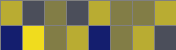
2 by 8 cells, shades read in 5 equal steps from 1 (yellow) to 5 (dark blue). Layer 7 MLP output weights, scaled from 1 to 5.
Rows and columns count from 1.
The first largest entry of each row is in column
2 1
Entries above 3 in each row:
2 3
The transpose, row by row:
2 5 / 4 1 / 3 3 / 4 2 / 2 5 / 3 3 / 3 2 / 2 4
